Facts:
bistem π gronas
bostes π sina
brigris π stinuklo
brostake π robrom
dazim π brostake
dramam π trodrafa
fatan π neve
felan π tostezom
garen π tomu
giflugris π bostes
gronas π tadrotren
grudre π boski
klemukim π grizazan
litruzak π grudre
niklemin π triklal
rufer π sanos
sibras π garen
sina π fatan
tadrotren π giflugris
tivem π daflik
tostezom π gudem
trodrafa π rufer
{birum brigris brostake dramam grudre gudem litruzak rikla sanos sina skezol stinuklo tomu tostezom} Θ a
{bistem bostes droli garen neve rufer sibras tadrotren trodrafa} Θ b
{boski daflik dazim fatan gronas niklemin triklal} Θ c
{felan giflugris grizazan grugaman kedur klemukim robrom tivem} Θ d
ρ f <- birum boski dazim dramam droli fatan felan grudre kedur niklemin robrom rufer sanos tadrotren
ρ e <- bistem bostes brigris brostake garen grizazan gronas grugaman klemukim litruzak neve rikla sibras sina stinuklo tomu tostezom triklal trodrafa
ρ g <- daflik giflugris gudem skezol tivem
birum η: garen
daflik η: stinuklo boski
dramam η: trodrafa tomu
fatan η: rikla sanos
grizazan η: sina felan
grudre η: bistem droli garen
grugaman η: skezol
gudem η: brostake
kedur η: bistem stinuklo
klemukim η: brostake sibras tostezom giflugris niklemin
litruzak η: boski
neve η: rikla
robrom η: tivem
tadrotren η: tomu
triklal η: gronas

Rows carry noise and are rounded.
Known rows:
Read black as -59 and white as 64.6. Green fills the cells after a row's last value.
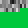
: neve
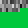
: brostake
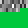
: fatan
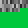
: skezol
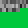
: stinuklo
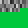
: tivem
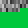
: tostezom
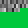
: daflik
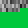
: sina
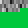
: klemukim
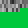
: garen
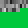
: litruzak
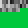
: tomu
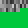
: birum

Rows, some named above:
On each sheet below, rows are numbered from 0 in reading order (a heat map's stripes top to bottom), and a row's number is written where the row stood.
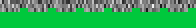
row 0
gronas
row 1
robrom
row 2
birum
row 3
triklal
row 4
tivem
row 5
rikla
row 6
gudem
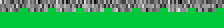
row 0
felan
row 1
gudem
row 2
dramam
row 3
dramam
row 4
kedur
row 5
sanos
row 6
tadrotren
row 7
stinuklo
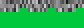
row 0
grudre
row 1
giflugris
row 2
litruzak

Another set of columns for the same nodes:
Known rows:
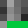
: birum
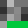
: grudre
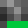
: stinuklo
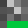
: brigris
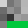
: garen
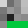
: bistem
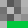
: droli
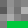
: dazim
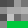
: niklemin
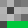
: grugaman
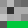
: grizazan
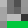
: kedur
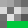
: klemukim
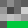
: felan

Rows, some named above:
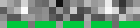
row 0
neve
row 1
daflik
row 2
gudem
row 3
neve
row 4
giflugris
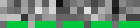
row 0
kedur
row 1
tadrotren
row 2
skezol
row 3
giflugris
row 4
sanos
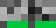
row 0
tivem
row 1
rikla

